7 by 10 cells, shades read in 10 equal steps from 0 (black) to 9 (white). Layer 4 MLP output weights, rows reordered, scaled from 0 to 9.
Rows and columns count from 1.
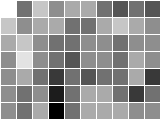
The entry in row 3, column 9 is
5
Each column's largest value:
9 8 7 6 6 6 6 7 6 5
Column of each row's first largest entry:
1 1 2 2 2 6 3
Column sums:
42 38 38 22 29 35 36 32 34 29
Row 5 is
5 6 4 2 4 3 4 4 6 2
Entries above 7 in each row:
1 0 0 1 0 0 0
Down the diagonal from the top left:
9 5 5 4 4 6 6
